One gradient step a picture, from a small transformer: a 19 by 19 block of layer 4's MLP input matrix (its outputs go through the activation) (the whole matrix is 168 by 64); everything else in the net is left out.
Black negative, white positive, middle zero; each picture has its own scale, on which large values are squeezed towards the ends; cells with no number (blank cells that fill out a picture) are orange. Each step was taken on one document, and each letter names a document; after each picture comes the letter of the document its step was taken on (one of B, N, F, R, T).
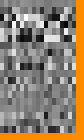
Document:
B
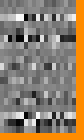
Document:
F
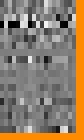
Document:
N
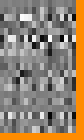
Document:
B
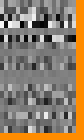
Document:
N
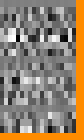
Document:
B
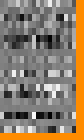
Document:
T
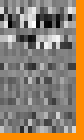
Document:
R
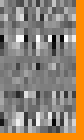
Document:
F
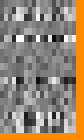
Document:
F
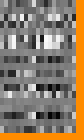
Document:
T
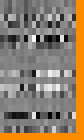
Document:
T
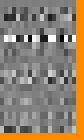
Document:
B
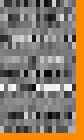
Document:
T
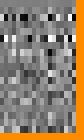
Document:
B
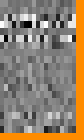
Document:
R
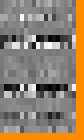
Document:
T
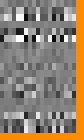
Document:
F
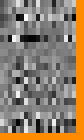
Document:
F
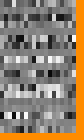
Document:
T
